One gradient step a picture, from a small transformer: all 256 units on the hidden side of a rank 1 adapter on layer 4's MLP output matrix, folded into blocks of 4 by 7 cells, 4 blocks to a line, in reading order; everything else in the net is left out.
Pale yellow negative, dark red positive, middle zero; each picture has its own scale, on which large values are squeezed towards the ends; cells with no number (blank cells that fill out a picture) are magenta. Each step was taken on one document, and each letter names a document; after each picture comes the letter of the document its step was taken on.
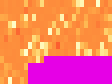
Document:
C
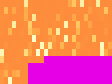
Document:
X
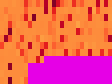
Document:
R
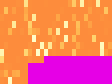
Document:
X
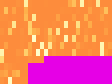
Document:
X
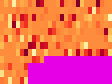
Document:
C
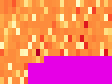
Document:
C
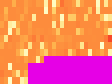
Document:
R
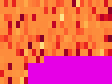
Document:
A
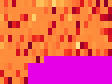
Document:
A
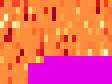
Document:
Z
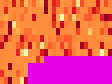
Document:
R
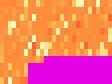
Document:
C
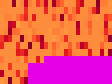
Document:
R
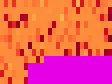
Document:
A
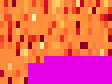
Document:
A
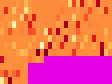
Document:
X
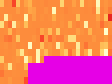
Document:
Z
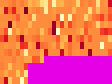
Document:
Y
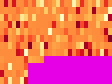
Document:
A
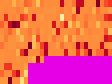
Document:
C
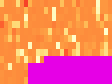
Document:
Z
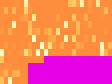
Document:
X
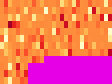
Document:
Y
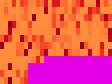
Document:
R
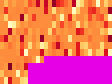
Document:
A
